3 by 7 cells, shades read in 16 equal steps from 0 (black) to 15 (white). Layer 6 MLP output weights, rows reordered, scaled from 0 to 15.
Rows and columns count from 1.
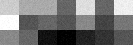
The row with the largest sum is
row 1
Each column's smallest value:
8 5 1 0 2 3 5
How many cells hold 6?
4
